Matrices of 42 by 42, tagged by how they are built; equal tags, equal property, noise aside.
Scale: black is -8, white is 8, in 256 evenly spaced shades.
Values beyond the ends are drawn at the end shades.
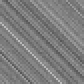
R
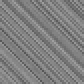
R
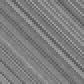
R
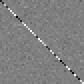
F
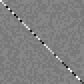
F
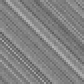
R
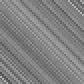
R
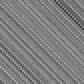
R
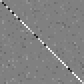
F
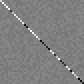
F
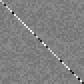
F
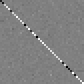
F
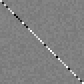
F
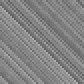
R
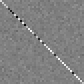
F
